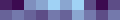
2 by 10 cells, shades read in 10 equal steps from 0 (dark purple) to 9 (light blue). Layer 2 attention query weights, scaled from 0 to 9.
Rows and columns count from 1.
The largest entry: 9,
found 2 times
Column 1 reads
1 4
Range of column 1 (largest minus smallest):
3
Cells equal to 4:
3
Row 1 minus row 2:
-3 -5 2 4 4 3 2 -2 -3 -2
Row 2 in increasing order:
3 3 4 4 4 5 5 5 5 7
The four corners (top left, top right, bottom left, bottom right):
1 3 4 5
